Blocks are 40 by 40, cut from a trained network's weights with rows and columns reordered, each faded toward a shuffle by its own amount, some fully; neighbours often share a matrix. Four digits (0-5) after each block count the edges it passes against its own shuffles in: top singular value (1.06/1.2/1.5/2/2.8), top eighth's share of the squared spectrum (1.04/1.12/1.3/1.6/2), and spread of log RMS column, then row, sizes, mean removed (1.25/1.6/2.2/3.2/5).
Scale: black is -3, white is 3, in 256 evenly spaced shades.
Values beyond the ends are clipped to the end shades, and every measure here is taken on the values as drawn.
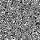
2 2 1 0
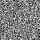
0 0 0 0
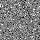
0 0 0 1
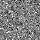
0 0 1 0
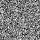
0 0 0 0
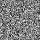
2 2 0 0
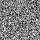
0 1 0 0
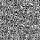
2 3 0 0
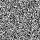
0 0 0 0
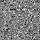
2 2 1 1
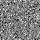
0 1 0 0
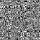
3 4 2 2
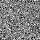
1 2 0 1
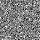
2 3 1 1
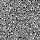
0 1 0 0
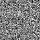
2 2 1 0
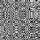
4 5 3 2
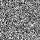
1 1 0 0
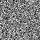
1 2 0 0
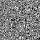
3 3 1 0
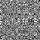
3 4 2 2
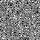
1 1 0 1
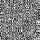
3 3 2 0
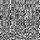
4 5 3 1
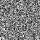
2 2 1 0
